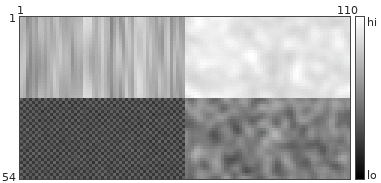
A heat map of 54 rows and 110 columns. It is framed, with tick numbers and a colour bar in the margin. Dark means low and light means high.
It is made of 2 by 2 panels. Panel 1,1: high, streaked downward. Panel 1,2: very high, blotchy, faint in contrast. Panel 2,1: low, checkered. Panel 2,2: middling, blotchy.
